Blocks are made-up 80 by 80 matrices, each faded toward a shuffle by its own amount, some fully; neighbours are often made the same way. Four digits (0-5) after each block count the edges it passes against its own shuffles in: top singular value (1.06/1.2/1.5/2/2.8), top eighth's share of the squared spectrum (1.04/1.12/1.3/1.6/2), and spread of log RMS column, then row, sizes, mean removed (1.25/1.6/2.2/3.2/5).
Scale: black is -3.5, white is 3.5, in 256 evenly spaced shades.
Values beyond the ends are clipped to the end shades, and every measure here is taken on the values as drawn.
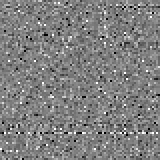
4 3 1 2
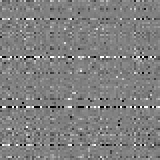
5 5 2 3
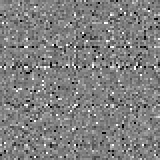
4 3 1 2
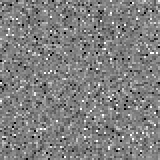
2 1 0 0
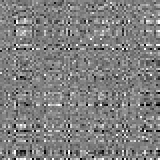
5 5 3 4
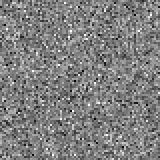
0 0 0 0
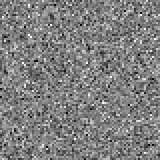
1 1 0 0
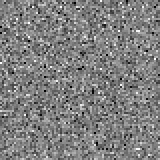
0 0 0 0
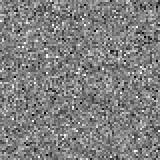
1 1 0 0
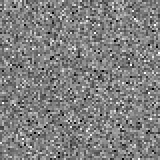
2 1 0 0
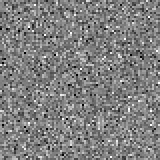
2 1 0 0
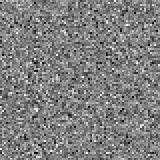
3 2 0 1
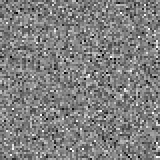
0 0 0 0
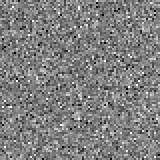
0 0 0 0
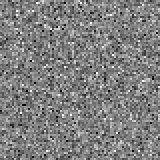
0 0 0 0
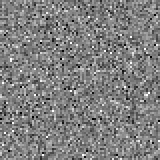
0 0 0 0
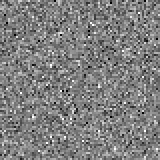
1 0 1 0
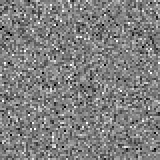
0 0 0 0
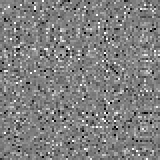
4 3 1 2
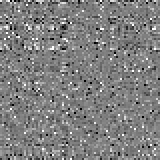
4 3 2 2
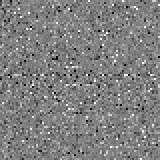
3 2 0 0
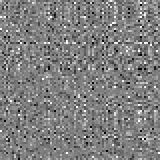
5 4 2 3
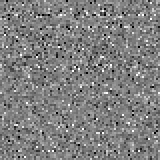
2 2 0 2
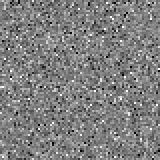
1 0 0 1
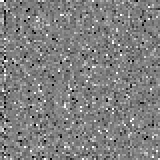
3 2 1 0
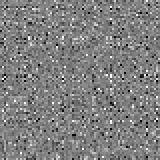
4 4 3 2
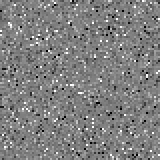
1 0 0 0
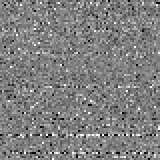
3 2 0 3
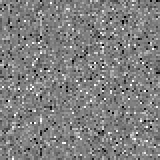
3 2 1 0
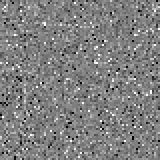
2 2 1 0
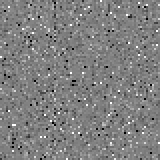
2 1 0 0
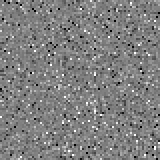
2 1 0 0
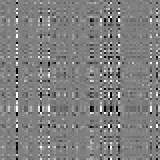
5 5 4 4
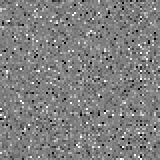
3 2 1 0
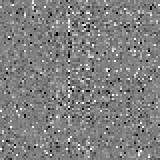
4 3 2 1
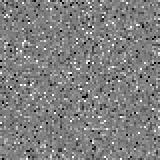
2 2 0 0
